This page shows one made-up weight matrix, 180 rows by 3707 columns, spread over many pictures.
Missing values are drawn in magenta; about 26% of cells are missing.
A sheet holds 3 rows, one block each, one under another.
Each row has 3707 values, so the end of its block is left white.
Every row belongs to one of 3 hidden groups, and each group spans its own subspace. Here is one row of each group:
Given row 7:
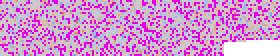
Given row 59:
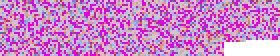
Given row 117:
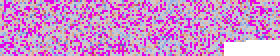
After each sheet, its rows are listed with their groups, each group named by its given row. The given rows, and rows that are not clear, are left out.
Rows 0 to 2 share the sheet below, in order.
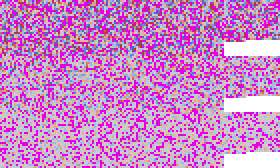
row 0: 59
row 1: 117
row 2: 59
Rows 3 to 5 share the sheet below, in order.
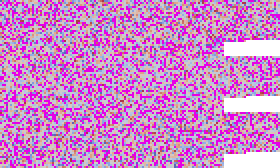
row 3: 7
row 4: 117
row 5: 117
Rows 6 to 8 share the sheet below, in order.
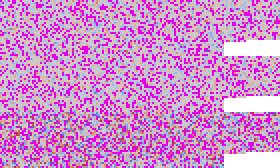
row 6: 59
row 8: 117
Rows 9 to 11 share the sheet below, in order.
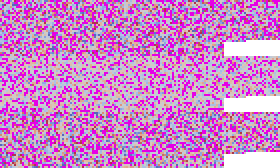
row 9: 117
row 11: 59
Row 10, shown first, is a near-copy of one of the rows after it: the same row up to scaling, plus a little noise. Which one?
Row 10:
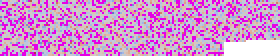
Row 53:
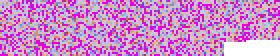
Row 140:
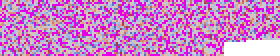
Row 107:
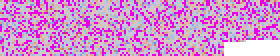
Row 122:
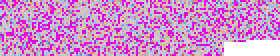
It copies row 122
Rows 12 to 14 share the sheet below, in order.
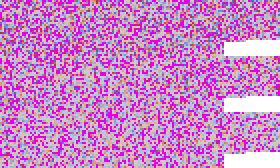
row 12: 59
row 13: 117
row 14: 117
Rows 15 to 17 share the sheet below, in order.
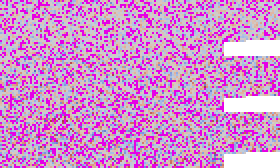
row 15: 59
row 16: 59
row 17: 117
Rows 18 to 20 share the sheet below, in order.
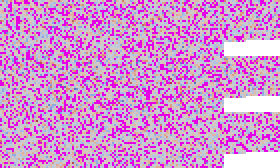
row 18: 7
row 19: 117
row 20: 59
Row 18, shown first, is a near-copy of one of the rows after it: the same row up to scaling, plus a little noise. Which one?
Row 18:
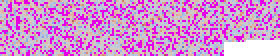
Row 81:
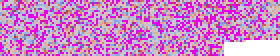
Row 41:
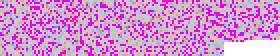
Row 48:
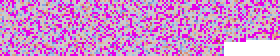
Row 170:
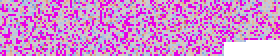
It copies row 41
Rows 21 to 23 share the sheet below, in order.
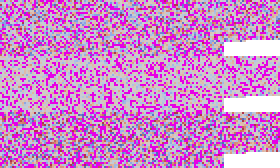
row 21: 117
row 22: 117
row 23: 7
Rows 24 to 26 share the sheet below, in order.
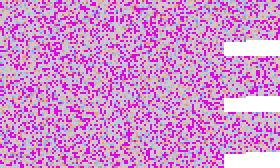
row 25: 59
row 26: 59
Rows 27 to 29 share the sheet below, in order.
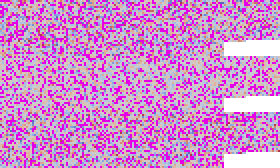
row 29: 117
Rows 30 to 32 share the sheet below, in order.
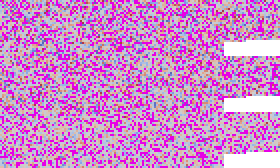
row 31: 59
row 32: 59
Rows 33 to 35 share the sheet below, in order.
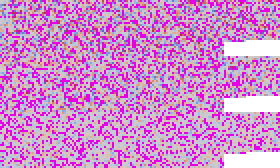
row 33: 117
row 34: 117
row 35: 7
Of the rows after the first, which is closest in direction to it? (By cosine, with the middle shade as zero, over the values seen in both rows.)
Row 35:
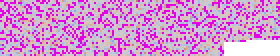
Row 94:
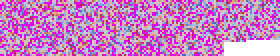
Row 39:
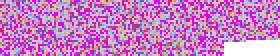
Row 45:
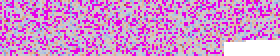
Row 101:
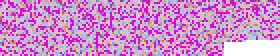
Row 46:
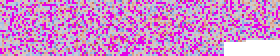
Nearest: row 94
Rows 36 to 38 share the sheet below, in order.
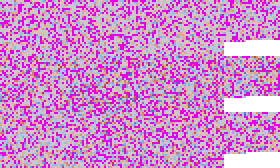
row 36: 117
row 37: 7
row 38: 7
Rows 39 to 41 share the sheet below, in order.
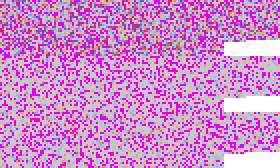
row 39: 59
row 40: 7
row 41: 7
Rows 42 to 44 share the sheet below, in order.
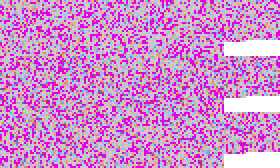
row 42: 59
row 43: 59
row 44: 117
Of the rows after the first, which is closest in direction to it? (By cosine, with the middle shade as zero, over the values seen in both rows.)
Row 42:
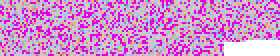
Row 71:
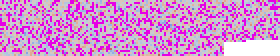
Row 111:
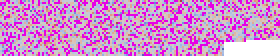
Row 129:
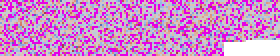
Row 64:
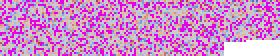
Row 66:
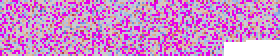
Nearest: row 129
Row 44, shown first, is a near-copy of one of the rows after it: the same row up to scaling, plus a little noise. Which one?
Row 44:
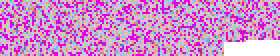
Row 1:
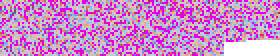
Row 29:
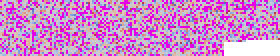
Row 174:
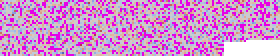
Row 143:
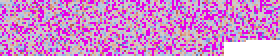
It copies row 143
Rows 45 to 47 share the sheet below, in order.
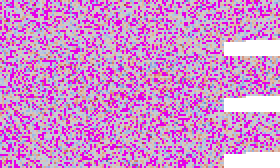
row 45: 59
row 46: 7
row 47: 117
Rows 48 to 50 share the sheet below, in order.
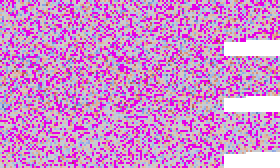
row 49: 59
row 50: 59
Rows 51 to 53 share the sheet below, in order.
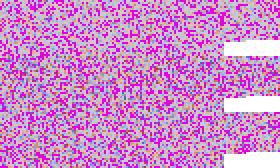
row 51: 117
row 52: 59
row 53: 117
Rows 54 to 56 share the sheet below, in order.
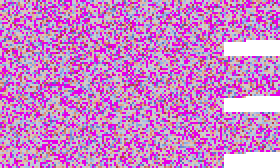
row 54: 7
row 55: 59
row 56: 117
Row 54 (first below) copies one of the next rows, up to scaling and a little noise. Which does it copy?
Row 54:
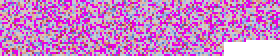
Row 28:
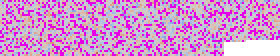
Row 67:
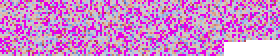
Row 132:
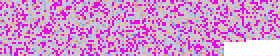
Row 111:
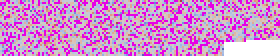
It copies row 67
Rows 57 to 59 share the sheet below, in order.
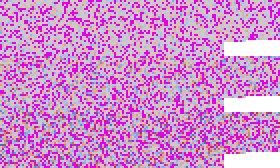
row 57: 117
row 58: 117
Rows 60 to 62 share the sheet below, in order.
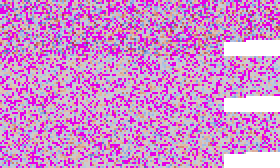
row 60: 7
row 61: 7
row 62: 117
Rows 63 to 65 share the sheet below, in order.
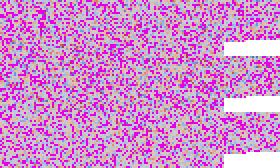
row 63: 59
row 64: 59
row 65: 7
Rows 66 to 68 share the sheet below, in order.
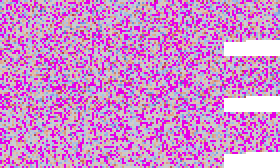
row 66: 117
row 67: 7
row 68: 117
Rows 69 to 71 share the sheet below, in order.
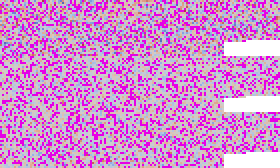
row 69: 117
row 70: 59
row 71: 7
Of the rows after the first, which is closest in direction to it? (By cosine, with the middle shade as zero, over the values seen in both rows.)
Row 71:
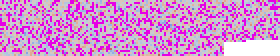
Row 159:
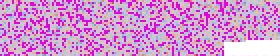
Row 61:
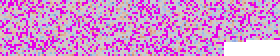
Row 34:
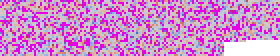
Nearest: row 159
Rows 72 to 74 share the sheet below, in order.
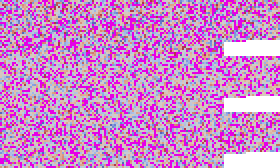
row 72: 117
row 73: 117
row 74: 117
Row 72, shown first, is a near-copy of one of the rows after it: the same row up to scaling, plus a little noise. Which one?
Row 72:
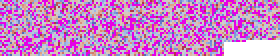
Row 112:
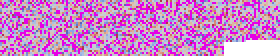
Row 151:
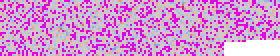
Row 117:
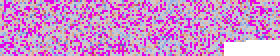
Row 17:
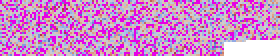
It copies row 17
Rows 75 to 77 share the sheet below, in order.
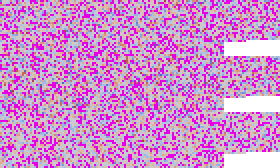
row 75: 117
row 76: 59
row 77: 7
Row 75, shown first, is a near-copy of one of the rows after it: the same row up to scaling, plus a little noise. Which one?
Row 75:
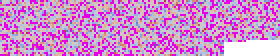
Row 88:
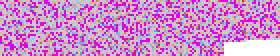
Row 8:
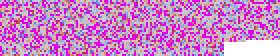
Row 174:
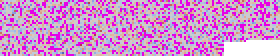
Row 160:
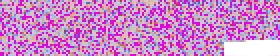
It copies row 160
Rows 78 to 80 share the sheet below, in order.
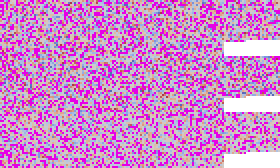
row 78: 59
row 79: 117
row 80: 59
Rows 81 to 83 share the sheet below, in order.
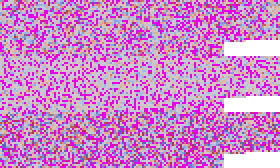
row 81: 7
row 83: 117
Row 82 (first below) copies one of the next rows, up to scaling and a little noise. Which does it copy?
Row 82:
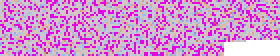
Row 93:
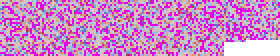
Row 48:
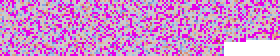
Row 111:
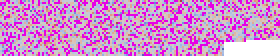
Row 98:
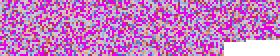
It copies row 98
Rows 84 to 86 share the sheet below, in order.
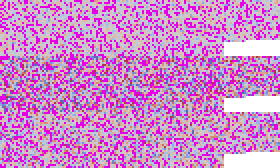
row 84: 59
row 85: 59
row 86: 117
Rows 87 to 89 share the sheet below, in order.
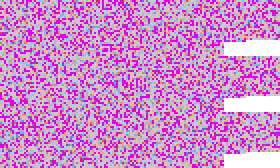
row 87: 59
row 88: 117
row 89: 117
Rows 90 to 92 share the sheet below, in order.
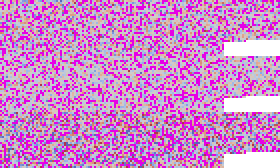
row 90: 59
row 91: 59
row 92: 117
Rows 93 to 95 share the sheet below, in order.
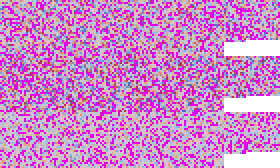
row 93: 7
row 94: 7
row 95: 117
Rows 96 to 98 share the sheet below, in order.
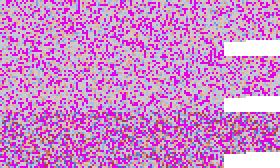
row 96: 117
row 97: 7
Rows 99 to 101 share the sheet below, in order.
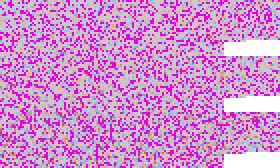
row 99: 7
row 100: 59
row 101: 59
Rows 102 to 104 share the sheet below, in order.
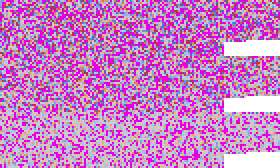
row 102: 117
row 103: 59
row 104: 59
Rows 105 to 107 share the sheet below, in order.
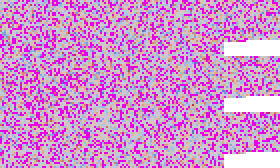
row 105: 117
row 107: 117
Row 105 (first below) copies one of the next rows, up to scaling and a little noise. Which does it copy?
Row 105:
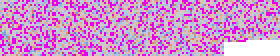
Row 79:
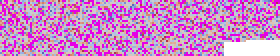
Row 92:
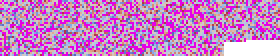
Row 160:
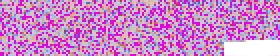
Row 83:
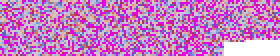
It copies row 83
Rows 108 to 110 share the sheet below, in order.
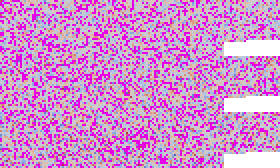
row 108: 7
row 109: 117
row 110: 117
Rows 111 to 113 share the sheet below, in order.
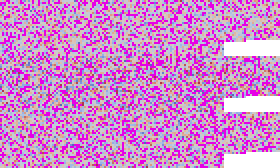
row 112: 117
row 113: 7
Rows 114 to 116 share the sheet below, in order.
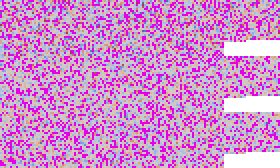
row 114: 117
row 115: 117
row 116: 59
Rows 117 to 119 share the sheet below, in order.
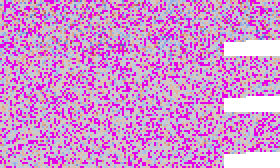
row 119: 59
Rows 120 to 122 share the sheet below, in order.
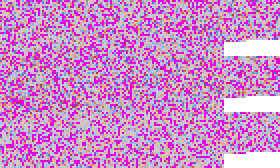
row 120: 59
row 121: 59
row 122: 117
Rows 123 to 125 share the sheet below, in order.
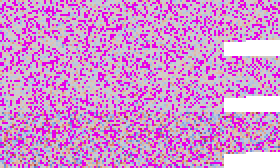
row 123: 59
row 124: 7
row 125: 59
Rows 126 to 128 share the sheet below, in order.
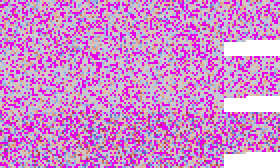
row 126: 59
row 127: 59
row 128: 59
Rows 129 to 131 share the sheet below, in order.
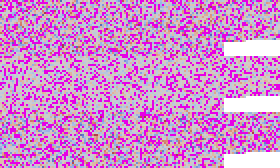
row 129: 59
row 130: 59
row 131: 117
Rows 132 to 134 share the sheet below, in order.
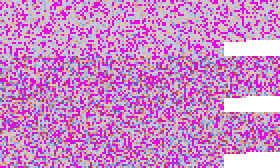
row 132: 7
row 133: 59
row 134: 7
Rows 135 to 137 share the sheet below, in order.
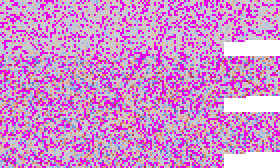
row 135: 59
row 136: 117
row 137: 117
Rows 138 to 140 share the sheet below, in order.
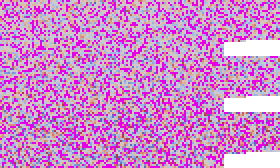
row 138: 7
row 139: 117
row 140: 117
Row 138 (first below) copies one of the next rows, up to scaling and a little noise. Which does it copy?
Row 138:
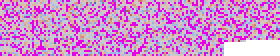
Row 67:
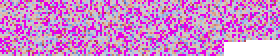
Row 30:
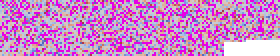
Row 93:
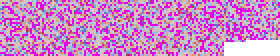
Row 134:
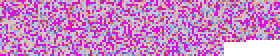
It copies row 134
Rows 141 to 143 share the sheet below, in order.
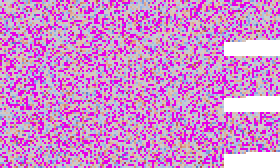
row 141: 59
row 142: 7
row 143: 117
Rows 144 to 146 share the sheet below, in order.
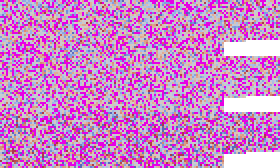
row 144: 7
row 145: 117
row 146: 7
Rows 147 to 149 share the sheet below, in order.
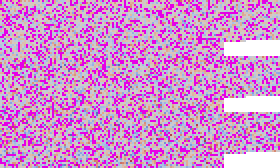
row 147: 7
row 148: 7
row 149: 59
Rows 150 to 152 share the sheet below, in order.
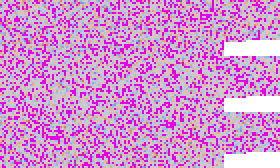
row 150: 59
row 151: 117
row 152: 7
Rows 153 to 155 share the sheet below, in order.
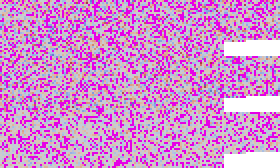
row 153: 7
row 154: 59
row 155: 117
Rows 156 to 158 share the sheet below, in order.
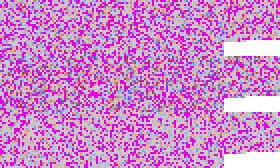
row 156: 7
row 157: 59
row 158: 59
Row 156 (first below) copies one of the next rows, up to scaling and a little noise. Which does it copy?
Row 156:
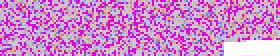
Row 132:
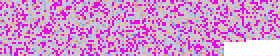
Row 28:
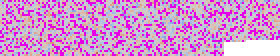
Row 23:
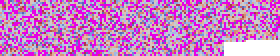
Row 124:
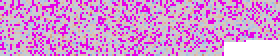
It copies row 23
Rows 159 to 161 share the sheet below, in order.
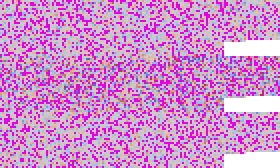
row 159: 7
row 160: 117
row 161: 59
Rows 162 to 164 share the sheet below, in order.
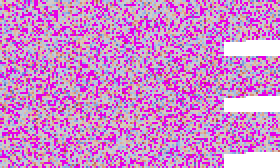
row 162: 59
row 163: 59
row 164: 117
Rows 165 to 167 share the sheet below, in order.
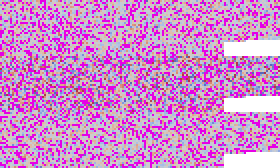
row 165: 59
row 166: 117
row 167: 117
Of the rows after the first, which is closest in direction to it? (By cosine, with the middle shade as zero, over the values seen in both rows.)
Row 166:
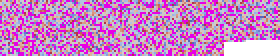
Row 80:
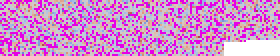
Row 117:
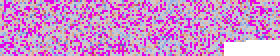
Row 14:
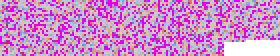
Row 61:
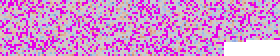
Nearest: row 117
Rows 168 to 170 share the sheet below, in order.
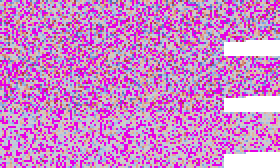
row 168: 117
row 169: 59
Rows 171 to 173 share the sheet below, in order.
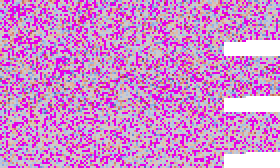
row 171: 7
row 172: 117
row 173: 117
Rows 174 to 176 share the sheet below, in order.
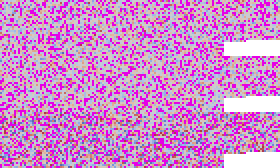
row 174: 117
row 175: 117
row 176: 117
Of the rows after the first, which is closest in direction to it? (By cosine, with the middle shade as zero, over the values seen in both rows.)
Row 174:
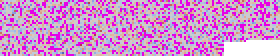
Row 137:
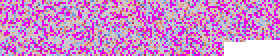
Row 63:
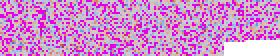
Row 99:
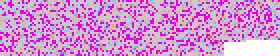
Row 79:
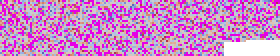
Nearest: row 137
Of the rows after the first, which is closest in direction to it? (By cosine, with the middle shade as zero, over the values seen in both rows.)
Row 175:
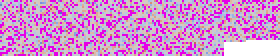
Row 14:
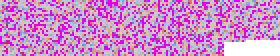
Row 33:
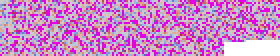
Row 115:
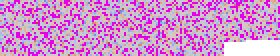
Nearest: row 33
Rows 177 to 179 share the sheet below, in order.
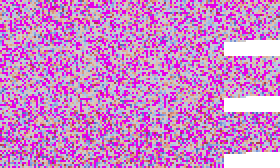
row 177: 117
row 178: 117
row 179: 59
